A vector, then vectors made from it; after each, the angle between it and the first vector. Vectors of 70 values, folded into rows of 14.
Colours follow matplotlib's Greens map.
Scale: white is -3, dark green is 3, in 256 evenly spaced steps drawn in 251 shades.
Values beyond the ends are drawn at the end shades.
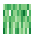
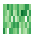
partly aligned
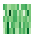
nearly opposite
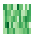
partly opposed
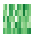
orthogonal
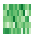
orthogonal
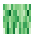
nearly opposite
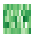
orthogonal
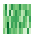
partly opposed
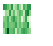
partly opposed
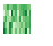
partly aligned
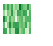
partly aligned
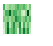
nearly opposite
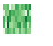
partly opposed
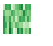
partly aligned
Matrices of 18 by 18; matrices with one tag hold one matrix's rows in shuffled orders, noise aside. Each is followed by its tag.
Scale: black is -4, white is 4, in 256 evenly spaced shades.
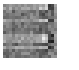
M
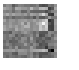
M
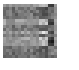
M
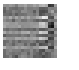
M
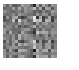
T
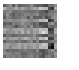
M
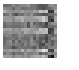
M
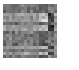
M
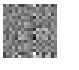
T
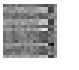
M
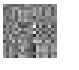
T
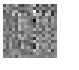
T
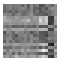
M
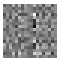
T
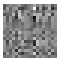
T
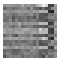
M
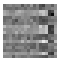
M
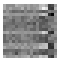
M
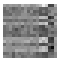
M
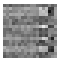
M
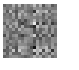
T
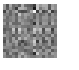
T
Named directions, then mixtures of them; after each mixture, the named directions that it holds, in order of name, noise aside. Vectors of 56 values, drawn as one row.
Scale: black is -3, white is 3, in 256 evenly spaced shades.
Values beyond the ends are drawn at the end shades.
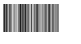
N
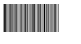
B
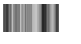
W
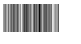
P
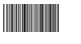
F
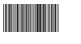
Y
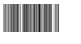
P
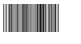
F, Y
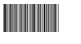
B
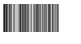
N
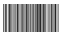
Y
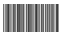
B, F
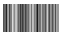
N, Y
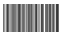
B, Y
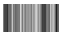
W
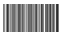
B, Y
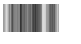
W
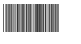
B, Y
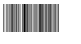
F, P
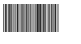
Y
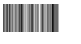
P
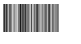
N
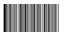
B, N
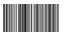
F, N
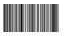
B, P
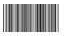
F, Y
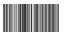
F, N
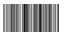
F, P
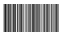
F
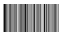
B, N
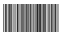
Y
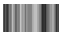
W
